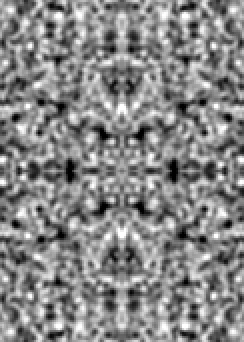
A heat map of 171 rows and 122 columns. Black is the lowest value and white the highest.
It mirrors both left to right and top to bottom. On average the colour sits 50% of the way up the scale. The texture is blotchy. The values follow a bell shape. No overall slope runs across the table. No seam splits the table. No row or column stands out.
